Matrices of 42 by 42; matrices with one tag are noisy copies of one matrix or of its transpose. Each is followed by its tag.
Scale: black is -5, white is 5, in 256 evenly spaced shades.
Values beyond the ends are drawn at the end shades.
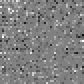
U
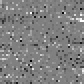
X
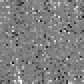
X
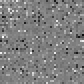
U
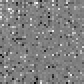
U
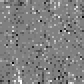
X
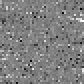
X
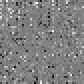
U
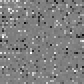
U
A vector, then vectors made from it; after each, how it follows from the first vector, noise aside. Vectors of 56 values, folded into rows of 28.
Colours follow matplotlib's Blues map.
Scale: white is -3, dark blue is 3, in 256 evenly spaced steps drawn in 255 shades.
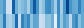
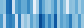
negated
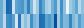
negated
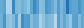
shrunk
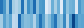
wrapped around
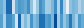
negated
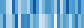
copied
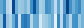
copied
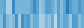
shrunk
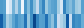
wrapped around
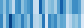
wrapped around
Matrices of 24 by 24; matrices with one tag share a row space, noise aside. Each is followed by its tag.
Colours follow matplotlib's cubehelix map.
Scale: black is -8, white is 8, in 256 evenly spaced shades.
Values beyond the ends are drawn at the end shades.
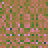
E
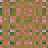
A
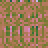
E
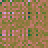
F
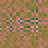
E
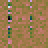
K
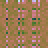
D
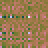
F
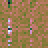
K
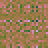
E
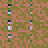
K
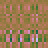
E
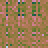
D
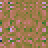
A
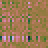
F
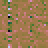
K
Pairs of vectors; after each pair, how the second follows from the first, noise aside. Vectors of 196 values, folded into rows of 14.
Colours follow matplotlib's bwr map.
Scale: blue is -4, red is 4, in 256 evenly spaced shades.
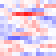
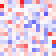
shuffled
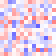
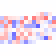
partly zeroed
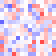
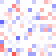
partly zeroed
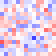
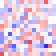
shuffled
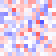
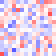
shuffled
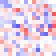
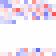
partly zeroed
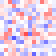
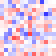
negated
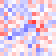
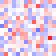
shuffled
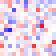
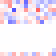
partly zeroed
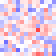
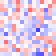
negated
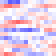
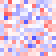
shuffled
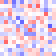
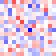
negated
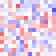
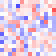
negated
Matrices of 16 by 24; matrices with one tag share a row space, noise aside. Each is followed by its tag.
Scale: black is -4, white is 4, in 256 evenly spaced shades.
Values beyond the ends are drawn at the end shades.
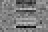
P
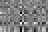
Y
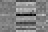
P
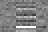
P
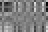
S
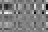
S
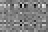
Y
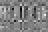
Y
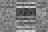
P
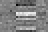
P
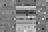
P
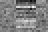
P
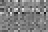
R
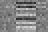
P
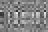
R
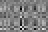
Y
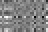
S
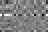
S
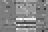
P
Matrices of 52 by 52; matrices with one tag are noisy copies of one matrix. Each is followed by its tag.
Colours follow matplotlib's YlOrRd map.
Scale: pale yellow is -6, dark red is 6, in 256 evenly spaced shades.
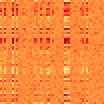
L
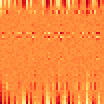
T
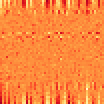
T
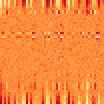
T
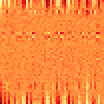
T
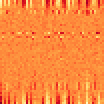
T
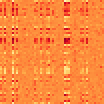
L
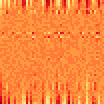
T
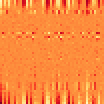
T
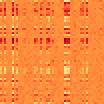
L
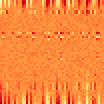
T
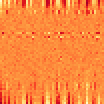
T
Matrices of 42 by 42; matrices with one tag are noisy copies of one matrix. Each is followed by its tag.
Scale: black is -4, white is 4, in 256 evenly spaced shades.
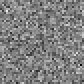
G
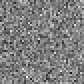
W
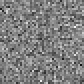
G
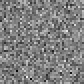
W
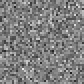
W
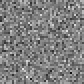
W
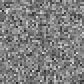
G
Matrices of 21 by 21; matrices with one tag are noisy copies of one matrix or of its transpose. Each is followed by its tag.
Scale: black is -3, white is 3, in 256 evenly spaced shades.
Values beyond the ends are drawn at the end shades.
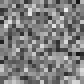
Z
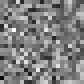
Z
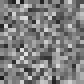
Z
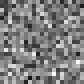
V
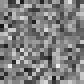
Z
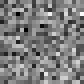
V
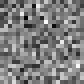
V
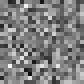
Z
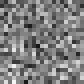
V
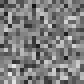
V
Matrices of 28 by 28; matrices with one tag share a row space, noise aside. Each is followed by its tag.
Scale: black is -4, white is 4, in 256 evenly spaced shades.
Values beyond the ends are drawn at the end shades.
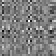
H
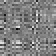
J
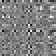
H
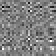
H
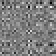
H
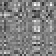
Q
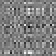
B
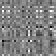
H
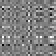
H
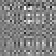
B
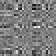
Q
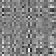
H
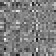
J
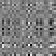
H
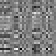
Q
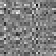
J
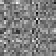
J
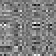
Q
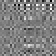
B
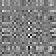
H
